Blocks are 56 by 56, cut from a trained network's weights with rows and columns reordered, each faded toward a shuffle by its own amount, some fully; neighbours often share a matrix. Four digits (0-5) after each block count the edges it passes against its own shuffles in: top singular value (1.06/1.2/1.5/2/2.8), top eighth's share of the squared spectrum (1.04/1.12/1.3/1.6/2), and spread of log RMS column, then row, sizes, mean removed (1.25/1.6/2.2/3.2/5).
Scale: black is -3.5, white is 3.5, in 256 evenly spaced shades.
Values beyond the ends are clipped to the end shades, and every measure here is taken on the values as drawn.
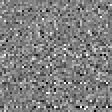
3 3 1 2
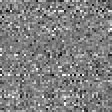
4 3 1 3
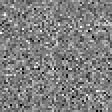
2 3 0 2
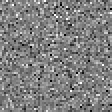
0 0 0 0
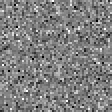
0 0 0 0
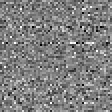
3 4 1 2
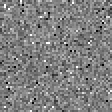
0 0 0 0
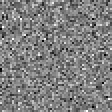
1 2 0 0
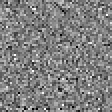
2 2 1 1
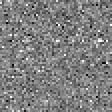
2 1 0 0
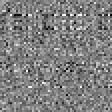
4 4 0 3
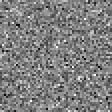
1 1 0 0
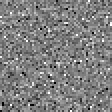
0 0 0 0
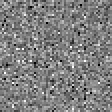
2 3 2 1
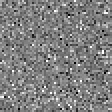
1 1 1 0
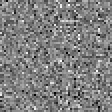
2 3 2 1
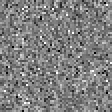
0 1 0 1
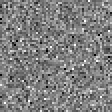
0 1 0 0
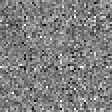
2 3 1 2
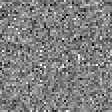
1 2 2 1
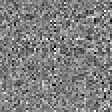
3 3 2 1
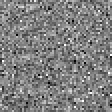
2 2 0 0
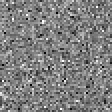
2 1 0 0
